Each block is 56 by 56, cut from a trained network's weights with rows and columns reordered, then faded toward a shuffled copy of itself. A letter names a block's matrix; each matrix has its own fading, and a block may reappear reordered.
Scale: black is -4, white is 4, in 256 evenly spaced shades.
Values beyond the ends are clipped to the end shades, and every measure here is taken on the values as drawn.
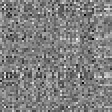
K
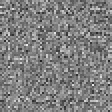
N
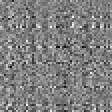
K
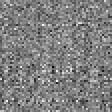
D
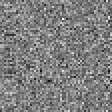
N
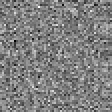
N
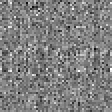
D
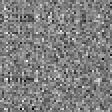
D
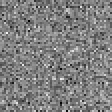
D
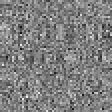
N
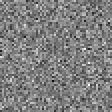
N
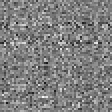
K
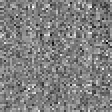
D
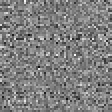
K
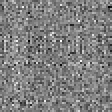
D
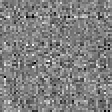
K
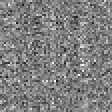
D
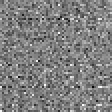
D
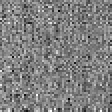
K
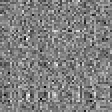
K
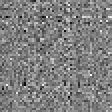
K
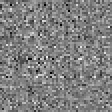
D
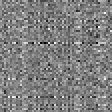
K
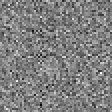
N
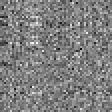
D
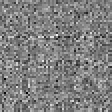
K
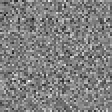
N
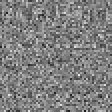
N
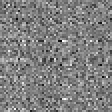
K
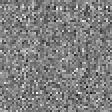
D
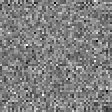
N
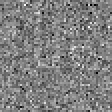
D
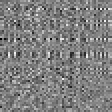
K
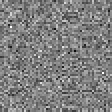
N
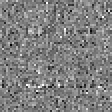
D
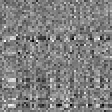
K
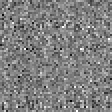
D
